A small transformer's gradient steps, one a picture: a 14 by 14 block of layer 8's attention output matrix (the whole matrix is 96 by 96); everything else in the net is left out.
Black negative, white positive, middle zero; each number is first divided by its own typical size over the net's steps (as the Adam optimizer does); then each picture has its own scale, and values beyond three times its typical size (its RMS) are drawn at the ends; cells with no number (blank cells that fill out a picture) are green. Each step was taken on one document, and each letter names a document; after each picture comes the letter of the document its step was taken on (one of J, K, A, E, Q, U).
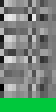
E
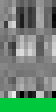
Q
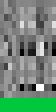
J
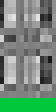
E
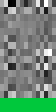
J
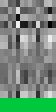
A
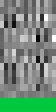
Q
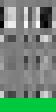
E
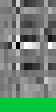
A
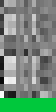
E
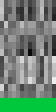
J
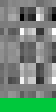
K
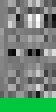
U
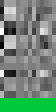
E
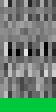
Q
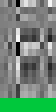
A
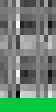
A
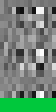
J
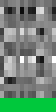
J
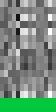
A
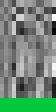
Q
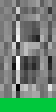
A
